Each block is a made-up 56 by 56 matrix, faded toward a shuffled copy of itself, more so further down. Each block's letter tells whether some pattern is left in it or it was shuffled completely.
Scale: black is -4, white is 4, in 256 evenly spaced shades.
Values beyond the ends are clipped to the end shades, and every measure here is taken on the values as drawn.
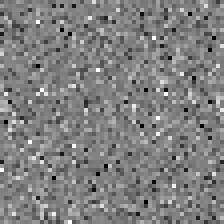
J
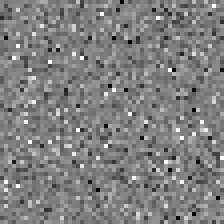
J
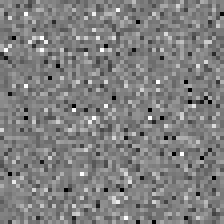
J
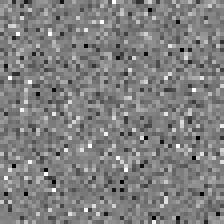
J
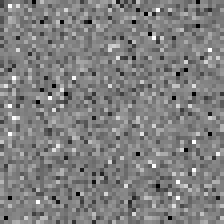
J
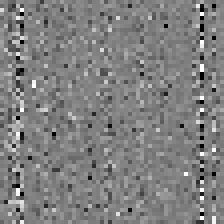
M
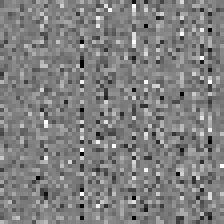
M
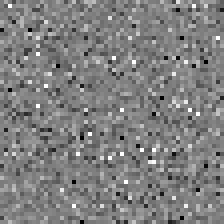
J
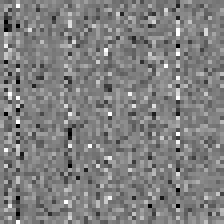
M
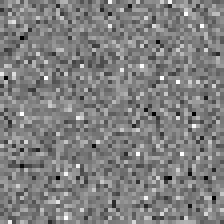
J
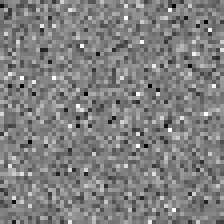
J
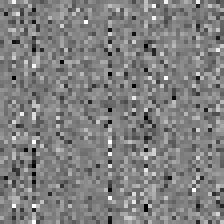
M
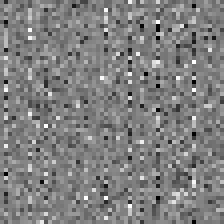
M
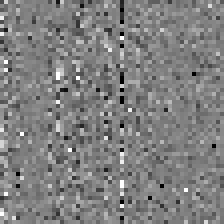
M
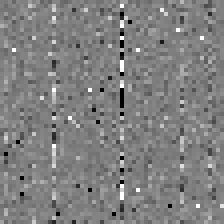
M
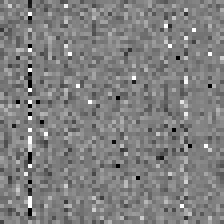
M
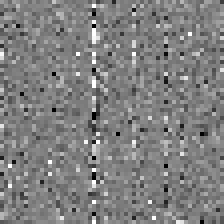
M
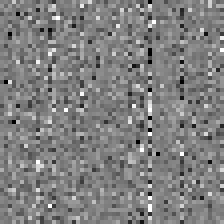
M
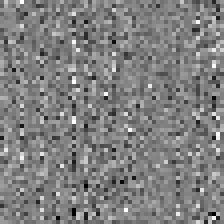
M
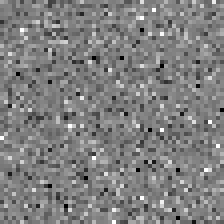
J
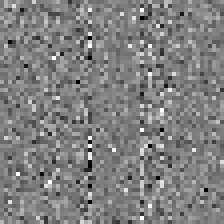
M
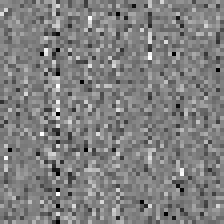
M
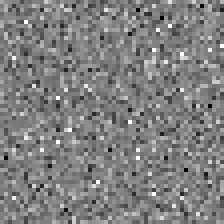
J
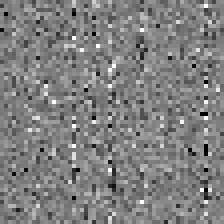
M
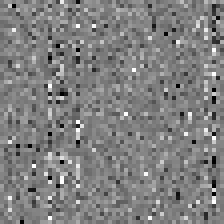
M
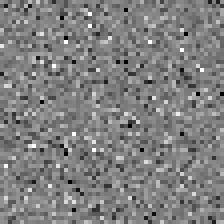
J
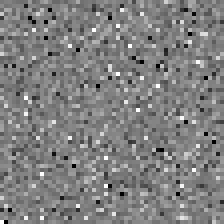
J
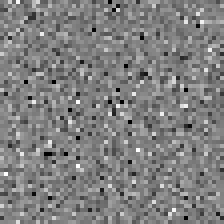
J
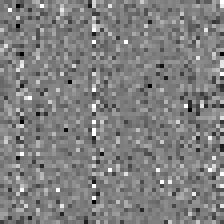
M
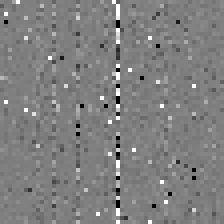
M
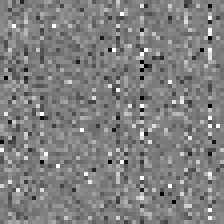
M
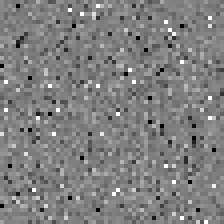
J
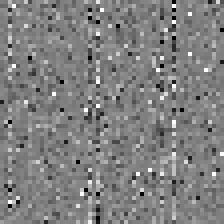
M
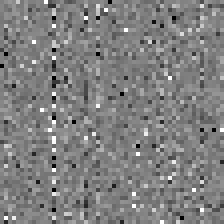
M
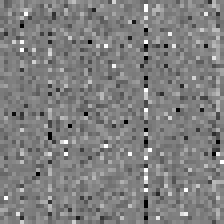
M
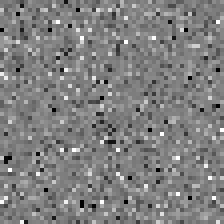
J
